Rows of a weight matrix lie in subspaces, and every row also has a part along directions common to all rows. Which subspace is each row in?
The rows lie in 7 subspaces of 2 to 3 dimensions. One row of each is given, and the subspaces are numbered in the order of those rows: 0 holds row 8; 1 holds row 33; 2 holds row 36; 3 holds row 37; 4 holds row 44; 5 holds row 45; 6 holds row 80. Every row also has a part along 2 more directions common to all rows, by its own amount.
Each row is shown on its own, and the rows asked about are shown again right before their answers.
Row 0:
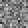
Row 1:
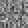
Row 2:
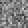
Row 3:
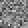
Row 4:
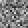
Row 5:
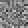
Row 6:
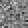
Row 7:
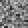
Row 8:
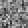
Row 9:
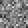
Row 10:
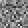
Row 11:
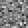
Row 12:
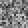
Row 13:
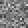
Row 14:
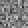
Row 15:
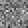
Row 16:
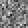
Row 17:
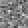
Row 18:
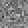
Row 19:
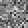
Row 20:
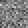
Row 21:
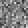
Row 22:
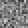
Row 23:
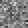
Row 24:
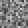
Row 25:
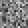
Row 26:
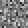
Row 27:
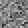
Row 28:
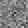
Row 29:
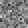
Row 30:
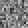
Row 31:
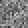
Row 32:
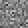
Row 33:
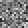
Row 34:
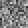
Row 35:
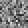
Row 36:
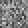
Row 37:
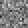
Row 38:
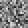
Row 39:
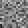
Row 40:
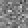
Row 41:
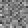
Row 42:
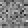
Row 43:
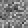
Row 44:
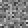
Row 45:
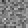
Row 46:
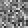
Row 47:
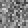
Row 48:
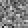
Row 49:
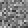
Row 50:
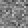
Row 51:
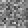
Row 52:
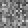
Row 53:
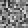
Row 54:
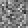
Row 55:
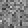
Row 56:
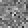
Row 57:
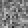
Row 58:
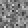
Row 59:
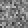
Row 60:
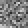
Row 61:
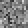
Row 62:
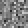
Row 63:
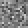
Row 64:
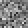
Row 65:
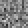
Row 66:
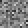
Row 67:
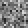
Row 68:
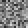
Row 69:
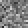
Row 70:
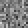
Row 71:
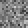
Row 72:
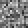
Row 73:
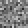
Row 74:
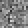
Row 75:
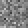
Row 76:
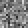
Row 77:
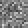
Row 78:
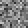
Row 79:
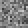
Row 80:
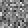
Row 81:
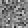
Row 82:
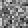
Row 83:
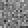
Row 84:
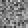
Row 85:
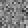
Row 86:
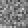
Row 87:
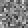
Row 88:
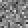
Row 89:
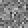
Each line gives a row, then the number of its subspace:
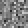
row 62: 6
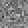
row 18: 4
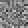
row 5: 1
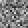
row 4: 2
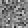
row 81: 5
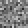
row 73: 5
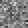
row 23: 4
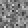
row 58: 3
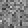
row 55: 6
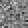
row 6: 4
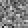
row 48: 4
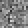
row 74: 0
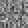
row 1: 0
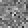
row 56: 1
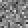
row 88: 4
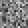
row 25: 6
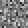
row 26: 6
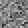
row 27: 1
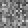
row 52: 6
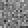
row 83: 6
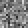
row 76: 0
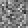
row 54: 3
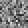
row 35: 2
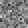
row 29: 3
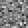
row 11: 3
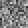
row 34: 0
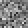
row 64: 1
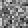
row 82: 0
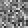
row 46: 3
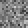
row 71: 2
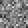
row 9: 3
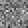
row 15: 2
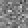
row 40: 3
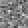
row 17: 3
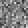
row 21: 2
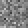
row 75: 5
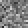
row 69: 4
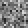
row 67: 6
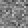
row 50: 1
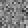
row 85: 2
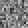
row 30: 0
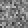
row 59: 2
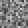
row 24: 6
